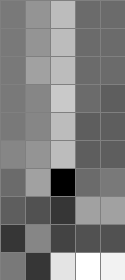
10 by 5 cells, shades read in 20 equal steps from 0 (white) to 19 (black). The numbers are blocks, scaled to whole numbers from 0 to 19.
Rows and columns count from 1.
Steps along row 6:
down down up same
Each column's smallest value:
9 7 2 0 1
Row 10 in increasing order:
0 1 2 10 15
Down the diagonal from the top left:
10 8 5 11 12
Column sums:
107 93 79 99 100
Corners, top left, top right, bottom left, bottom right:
10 11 10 1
